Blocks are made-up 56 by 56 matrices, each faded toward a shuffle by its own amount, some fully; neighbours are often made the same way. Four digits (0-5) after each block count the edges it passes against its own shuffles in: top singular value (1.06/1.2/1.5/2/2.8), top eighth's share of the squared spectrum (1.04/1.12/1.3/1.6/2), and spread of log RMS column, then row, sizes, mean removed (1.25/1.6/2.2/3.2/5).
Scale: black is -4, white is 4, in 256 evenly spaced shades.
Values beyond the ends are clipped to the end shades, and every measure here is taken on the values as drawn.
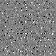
3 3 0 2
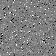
0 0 0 0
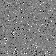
2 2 0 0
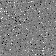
0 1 0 0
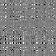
4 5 3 3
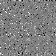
3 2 1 1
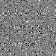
3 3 1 2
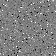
0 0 0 0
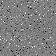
1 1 0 0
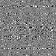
3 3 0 3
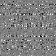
3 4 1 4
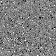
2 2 0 1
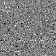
2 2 0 2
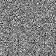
2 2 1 0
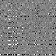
4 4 2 3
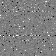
3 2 0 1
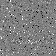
1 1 0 0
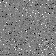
1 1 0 1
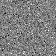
0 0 0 0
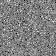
0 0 0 0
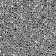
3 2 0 2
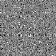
3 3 1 2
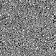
3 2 0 1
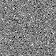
0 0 0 0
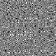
4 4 2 2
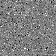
2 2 0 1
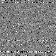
2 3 0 3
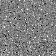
0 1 0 1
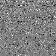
1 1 0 2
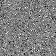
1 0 0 0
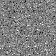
2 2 0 0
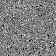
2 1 0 0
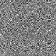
4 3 1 2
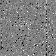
2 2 1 0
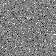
2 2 0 0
